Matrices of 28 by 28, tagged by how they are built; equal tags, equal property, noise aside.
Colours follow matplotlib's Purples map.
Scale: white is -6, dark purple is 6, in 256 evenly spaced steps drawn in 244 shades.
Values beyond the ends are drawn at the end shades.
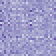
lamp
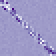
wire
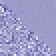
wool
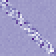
wire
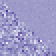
wool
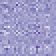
lamp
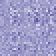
lamp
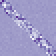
wire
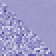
wool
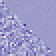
wool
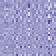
lamp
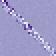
wire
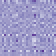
lamp
